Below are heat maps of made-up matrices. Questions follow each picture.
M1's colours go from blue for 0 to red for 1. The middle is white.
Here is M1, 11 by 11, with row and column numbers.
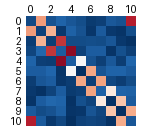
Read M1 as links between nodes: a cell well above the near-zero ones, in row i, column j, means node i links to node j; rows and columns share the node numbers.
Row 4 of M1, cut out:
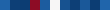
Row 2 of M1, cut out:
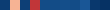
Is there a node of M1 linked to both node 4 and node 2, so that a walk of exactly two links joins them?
yes
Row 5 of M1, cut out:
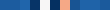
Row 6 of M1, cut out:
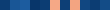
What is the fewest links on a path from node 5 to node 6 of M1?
1
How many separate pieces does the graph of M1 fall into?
1
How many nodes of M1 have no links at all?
0
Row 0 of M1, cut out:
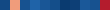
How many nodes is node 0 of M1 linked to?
2
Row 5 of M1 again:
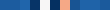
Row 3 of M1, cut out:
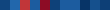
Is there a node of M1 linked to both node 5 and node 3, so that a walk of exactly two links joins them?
yes
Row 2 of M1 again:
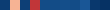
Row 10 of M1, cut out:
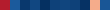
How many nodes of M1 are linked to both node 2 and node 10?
0
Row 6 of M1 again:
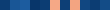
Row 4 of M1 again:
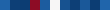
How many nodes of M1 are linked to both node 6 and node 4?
1
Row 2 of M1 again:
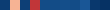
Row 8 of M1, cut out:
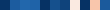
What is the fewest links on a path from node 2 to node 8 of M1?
5
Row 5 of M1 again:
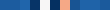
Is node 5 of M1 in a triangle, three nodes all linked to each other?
no
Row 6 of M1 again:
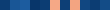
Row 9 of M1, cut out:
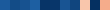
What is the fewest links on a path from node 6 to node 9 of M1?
3
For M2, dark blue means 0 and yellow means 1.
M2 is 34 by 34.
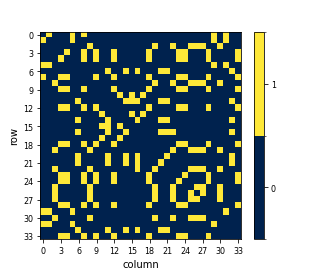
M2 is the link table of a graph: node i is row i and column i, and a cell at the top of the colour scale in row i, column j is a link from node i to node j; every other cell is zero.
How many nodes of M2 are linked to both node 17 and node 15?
2
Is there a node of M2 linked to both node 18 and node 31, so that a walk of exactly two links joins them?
no
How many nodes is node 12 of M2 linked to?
9
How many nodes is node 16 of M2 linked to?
7
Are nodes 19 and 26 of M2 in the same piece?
yes
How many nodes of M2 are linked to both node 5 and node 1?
3
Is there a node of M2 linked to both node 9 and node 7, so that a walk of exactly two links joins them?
yes
